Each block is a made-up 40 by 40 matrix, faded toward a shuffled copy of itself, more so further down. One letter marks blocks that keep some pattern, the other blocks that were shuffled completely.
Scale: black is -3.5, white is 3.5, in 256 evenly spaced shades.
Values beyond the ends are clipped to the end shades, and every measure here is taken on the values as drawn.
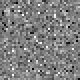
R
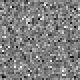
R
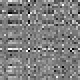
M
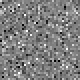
R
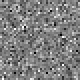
R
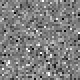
R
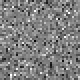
R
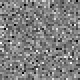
R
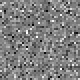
R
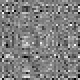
M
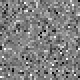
R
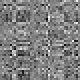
M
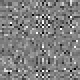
M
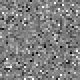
R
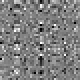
M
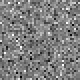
R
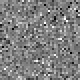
R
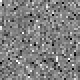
R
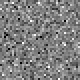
R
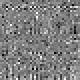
M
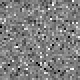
R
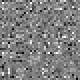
M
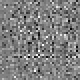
M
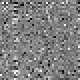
M
